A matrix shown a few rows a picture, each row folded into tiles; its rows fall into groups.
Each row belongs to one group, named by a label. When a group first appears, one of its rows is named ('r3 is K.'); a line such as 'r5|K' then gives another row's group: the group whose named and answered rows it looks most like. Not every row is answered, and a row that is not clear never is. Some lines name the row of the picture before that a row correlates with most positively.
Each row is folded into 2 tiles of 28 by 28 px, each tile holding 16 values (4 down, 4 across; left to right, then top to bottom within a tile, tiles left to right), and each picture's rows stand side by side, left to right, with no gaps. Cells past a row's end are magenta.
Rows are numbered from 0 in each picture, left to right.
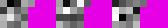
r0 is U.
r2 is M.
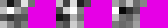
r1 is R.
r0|M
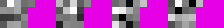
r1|R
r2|M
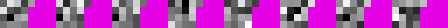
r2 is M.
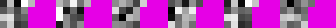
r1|R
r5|U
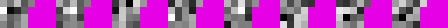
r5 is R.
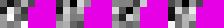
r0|U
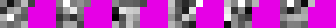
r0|U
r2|R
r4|R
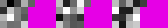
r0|U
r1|M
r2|R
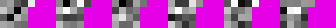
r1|M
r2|U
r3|M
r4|M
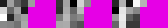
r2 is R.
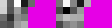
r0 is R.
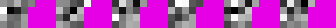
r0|R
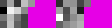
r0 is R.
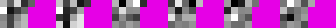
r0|R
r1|R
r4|U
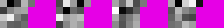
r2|R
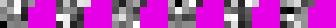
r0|R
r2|U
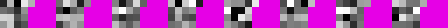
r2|M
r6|M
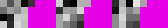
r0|R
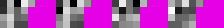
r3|R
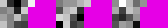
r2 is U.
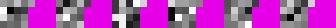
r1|U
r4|U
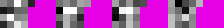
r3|U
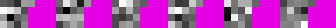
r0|M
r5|U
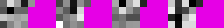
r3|R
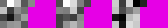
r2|R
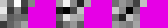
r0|R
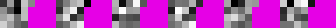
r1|U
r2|M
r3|U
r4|U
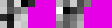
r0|R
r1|R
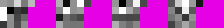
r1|M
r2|M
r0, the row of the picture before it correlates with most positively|1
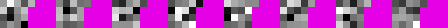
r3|U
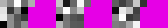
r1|M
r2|U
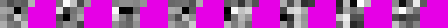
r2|R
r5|R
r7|M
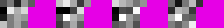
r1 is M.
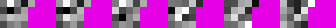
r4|U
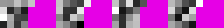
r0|R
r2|R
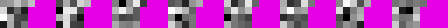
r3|M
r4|M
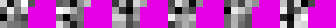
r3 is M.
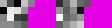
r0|U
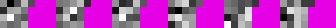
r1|U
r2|U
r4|R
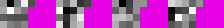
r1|R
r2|U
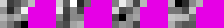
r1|R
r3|U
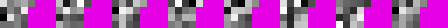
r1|M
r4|U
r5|R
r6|R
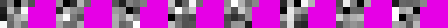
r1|U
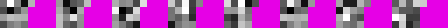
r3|R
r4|R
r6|U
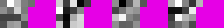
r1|R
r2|U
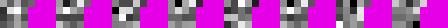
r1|M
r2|U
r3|M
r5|M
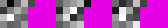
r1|U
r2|U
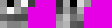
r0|M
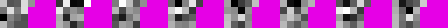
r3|M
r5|U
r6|M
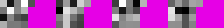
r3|R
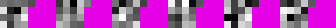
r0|R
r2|U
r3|R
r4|R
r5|M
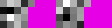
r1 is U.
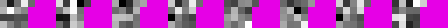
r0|M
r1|R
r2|U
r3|M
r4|U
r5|U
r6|M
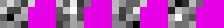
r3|U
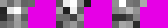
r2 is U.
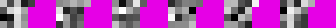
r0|R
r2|M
